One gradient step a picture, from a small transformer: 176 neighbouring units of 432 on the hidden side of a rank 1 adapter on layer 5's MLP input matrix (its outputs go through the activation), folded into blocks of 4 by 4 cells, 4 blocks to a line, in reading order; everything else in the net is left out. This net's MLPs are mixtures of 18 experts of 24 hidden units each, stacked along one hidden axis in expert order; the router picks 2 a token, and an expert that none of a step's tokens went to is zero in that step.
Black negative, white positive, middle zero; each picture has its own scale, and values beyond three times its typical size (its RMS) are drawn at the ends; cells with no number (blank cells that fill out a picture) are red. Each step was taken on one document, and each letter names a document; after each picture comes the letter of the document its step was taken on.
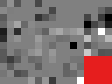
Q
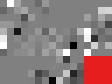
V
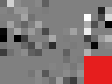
V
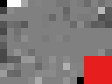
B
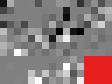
B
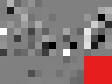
V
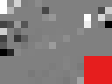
B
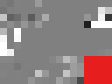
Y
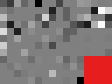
Q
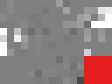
Y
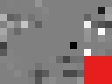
Y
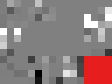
Y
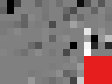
V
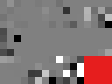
Y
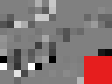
Q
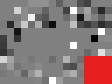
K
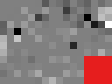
K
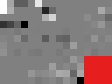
B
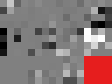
V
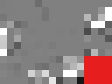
Y
